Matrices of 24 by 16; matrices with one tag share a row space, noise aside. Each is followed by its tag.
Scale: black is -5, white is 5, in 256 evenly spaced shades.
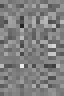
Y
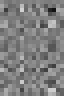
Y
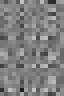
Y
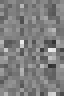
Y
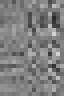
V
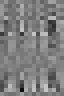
Y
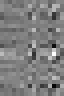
V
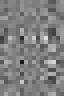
Y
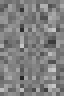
Y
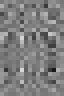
Y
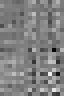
V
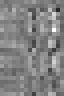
V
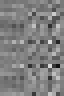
V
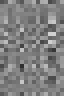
Y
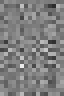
Y
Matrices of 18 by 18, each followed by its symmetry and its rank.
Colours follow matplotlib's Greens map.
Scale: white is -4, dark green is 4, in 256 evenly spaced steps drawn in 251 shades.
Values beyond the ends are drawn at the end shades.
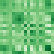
symmetric, rank two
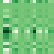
neither, rank one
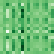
neither, rank two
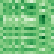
neither, rank two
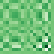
symmetric, rank two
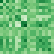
symmetric, rank three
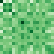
symmetric, rank three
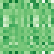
neither, rank two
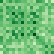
symmetric, rank three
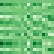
neither, rank two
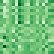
neither, rank three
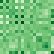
symmetric, rank three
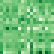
neither, rank three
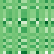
neither, rank one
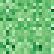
neither, rank three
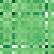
symmetric, rank two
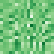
neither, rank three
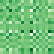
symmetric, rank two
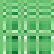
neither, rank one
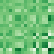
symmetric, rank two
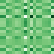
neither, rank one
